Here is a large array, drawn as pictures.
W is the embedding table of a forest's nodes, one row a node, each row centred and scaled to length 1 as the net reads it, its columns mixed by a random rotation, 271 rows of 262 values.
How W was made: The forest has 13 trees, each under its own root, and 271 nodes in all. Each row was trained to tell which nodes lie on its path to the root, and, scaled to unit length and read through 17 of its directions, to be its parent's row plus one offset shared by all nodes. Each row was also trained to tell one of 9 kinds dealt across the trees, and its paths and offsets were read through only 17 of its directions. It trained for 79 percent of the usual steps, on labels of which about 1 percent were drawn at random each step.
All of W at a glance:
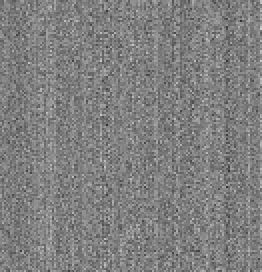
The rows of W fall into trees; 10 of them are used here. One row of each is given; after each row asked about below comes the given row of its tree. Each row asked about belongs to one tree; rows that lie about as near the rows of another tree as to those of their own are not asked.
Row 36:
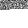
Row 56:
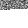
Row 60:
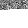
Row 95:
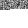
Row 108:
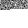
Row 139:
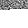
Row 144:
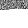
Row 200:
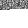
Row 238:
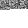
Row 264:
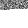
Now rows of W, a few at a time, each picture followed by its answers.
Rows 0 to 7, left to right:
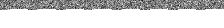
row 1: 36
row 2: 36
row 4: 264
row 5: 108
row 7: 144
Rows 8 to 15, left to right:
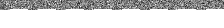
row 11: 60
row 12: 36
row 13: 56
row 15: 238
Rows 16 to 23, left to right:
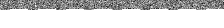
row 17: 60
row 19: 264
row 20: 56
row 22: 108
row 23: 238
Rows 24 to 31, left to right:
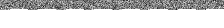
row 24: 238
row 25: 144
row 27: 36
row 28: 36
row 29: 264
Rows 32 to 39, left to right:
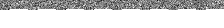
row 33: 238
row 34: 200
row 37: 139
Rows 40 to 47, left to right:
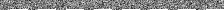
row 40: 36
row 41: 144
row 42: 56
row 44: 139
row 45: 36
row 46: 60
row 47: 108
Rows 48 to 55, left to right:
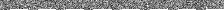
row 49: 238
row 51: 264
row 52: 36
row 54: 264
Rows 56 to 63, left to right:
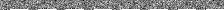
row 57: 60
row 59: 36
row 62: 60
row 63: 60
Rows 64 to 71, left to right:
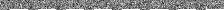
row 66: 56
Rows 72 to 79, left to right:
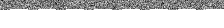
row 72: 108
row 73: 238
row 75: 238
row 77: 60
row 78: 264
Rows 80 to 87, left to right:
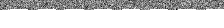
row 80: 36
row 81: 36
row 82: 144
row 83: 56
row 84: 60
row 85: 238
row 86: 200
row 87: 264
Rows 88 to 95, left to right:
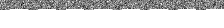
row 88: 60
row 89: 60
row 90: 56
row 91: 60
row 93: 264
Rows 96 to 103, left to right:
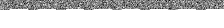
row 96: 238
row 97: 36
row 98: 264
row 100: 238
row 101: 139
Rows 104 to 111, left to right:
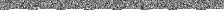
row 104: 264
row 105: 238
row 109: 139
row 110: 264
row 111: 95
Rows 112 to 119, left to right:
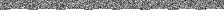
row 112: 36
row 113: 60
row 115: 264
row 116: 144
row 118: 200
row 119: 139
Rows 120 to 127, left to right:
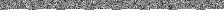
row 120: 144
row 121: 36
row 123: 200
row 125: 60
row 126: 60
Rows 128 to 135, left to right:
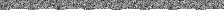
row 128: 60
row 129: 36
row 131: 264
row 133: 36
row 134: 36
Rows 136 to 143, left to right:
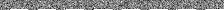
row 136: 95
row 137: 56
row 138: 60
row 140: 238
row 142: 264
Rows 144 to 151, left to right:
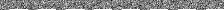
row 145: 264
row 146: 36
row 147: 264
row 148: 238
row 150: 108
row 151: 264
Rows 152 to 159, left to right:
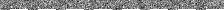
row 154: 108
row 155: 139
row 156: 264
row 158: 108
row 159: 36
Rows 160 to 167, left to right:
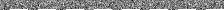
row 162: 139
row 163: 238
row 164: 264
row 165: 144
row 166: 36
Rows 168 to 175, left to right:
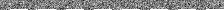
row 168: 264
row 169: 36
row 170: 264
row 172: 238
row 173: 95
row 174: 56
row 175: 144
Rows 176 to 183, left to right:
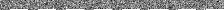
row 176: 56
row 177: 200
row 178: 36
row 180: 108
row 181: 144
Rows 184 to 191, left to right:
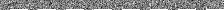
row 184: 139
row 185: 60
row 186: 264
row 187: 264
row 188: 238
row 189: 56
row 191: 56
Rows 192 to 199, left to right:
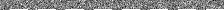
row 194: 36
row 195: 95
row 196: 95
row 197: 36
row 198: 264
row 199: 60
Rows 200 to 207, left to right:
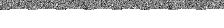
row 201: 238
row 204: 139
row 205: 139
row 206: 60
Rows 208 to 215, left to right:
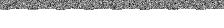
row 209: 264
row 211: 264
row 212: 56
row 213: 36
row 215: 60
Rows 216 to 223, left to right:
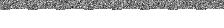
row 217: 264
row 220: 56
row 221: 144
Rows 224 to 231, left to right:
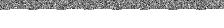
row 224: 60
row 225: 144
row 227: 60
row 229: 144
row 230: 139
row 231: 144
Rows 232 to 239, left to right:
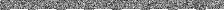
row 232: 60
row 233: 36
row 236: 36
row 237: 139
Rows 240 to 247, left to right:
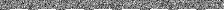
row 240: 108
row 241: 56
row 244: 264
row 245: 200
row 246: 139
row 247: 36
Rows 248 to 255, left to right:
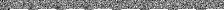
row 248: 200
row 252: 36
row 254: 264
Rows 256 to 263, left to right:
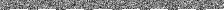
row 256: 139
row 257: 60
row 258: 95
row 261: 95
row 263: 36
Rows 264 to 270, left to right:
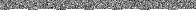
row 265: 238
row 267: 60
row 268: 139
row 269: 264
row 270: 238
